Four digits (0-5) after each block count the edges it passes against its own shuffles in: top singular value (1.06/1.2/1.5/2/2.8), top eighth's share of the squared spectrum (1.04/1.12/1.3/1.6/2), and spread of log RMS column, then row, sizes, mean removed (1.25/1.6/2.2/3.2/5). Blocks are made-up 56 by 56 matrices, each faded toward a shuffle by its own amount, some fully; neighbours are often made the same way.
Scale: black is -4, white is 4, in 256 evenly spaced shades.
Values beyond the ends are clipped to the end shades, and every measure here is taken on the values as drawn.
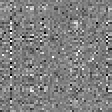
4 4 3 2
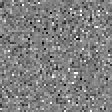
0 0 0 0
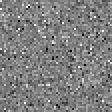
0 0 0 0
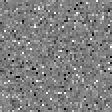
0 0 0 0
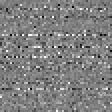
2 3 0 3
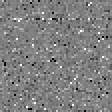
2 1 0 0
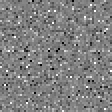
1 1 0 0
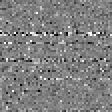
2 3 0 3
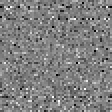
1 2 0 2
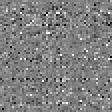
4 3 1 2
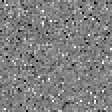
1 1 0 0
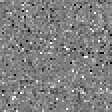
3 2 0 1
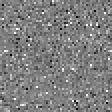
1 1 0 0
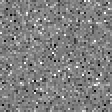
0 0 0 0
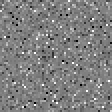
2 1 0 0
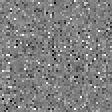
3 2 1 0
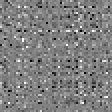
4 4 2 3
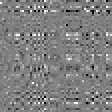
5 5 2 3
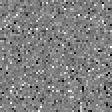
1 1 0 0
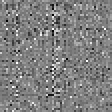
4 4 3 1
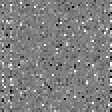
4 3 2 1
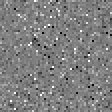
1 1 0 0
